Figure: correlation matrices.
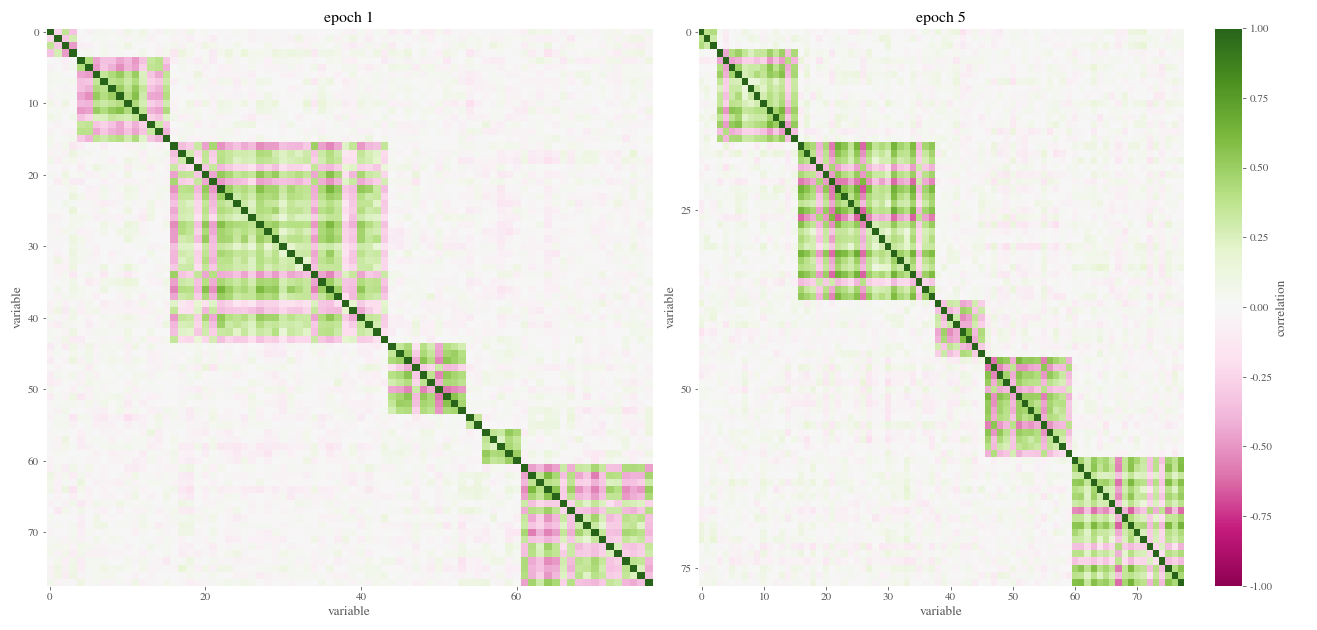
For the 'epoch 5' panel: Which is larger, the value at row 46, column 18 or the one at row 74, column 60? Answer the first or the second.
the first
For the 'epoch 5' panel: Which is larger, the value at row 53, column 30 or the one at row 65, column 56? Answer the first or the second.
the second
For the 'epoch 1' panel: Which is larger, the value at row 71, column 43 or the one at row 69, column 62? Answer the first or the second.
the first
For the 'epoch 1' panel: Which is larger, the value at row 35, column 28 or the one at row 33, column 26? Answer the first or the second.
the first
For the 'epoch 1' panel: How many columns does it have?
78
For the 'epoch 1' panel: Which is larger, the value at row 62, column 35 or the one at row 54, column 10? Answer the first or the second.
the first
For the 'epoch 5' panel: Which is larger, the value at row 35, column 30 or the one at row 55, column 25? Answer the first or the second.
the second
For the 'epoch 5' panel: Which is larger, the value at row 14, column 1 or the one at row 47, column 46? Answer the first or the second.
the first
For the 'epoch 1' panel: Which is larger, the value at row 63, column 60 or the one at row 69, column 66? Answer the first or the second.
the second
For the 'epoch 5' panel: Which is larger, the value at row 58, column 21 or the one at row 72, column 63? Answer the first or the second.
the first
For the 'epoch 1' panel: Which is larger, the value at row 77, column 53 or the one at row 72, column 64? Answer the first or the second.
the second
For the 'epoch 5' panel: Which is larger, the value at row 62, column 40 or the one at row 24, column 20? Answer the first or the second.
the second
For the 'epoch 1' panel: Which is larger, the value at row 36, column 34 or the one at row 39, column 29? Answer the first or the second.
the second
